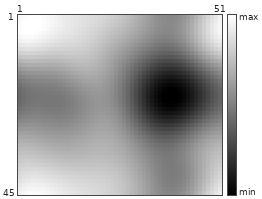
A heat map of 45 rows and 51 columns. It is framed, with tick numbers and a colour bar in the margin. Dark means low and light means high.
Average level on the scale: 60%. Ninth with the highest average: top left. Grain: smooth. Lone odd cells: none. Ninth with the lowest average: middle right.
